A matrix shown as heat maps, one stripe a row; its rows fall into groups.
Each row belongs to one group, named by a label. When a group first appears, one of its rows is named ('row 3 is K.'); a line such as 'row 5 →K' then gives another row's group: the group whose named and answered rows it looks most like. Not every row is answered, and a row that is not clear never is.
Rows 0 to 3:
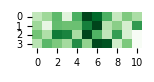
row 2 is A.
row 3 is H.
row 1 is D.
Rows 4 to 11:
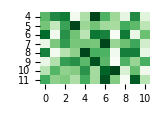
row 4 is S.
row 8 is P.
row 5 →A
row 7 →H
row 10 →H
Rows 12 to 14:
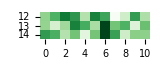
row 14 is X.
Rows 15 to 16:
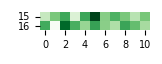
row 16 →A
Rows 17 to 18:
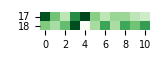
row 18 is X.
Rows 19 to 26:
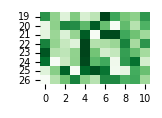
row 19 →X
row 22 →P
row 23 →P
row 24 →P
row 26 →H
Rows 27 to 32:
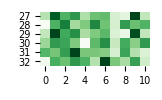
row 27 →S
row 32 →H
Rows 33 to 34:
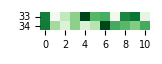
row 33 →P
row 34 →X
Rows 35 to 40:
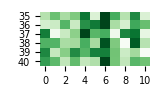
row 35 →H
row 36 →D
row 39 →A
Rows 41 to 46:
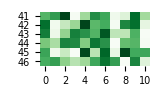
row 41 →S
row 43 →A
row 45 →P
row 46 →S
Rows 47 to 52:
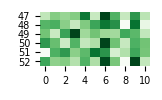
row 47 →H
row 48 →S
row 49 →A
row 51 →D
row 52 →S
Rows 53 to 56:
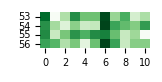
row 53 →A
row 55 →A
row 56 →X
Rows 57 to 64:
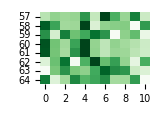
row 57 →H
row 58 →P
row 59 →A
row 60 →P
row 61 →P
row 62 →D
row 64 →A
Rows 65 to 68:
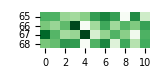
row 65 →S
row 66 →X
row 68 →X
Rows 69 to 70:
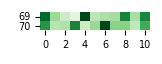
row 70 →X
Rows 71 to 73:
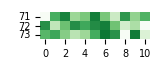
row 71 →D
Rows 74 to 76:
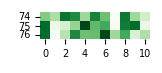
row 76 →A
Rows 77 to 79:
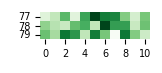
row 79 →A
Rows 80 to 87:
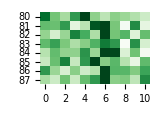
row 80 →P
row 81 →S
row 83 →S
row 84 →H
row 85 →D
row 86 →X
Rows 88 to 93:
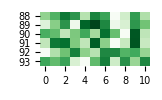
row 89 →D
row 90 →S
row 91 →S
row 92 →H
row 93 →X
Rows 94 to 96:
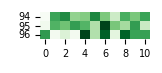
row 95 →H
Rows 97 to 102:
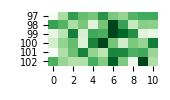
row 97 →D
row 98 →X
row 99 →H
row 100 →D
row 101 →H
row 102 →S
